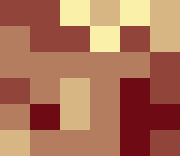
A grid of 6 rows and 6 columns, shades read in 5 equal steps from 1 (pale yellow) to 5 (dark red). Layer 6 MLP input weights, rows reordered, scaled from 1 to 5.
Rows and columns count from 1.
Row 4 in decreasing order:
5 4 4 3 3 2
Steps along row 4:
down down up up down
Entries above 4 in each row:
0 0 0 1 3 1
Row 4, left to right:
4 3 2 3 5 4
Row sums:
14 18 19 21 23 20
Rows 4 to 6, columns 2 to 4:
3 2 3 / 5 2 3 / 3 3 3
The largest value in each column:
4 5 4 3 5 5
